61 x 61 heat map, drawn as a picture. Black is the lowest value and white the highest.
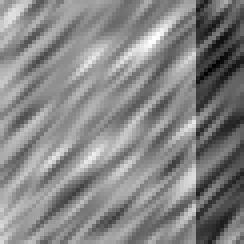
Streaks slant up to the right. The left part is higher, up to a seam about 80% of the way across. The ninth with the lowest average is the top right.
